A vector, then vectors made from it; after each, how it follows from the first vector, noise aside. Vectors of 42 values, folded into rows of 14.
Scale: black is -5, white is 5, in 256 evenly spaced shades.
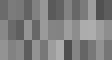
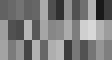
scaled up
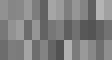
negated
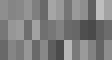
negated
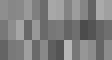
negated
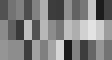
scaled up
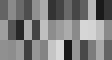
scaled up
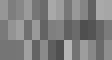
negated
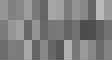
negated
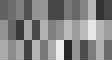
scaled up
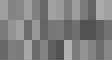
negated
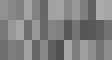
negated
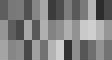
scaled up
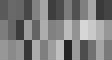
scaled up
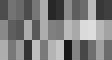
scaled up
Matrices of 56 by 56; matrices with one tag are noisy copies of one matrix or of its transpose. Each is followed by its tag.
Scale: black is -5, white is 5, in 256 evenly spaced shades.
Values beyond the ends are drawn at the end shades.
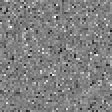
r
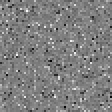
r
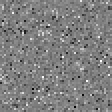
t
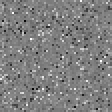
t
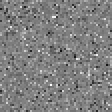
r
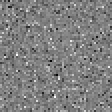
r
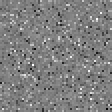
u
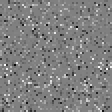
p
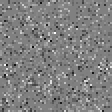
p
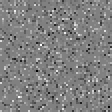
u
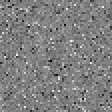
r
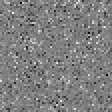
t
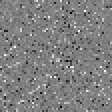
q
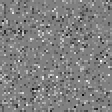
t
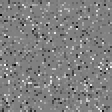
p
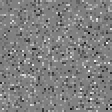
u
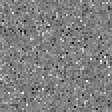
t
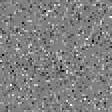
q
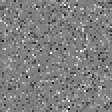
p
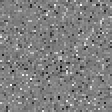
q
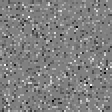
p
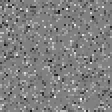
r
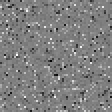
r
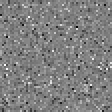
p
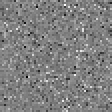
p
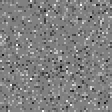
q
